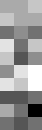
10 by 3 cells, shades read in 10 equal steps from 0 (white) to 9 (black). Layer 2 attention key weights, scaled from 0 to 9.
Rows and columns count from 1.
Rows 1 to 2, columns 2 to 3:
3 2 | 3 3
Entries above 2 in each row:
2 2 3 1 2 1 0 3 3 3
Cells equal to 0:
2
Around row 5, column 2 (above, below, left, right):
5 1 2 4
